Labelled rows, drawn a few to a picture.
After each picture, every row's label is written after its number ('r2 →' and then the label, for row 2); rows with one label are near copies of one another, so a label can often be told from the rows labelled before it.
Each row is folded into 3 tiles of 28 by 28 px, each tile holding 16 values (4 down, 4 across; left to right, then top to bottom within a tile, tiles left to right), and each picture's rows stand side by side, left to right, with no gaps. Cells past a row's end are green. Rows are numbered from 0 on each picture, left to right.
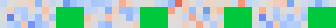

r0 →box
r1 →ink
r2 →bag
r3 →box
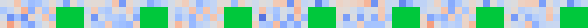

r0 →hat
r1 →box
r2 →hat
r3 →box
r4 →box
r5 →hat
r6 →box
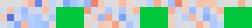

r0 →box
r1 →bag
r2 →bag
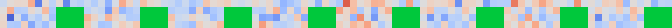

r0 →box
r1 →ink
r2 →ink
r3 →hat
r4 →bag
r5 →box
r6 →bag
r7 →box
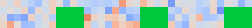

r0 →hat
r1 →ink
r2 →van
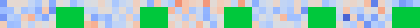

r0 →van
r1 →hat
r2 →bag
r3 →van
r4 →box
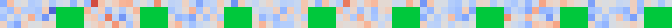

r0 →van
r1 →bag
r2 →hat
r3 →hat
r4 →bag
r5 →van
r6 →ink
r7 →van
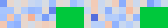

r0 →van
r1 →box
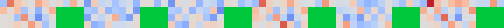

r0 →bag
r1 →van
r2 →van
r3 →bag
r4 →hat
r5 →bag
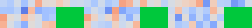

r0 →ink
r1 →ink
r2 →box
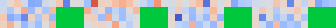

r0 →hat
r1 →bag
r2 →box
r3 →box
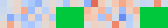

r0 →hat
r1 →bag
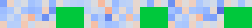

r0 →van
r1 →hat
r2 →van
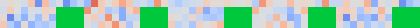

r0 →box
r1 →bag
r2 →ink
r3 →bag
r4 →box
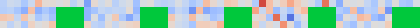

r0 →ink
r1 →van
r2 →ink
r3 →bag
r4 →van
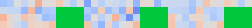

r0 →ink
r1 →van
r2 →ink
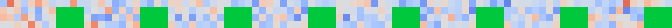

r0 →bag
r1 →hat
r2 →box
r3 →van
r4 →box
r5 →van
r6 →van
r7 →ink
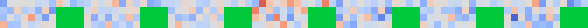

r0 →van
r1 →box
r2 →hat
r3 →bag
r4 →van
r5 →van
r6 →box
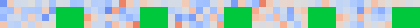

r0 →van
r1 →ink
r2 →hat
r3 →bag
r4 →ink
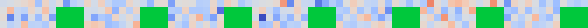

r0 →box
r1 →hat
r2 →van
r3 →box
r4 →van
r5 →bag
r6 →van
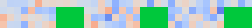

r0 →ink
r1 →hat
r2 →van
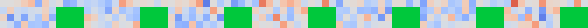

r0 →box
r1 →ink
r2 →box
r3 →bag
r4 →van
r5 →van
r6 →bag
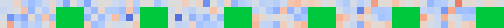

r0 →hat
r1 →van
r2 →box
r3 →ink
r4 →ink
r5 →ink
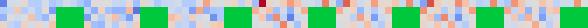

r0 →van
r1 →van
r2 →ink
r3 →bag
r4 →bag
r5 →bag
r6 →bag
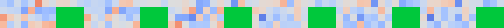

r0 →ink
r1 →ink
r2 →hat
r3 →box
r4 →box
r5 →box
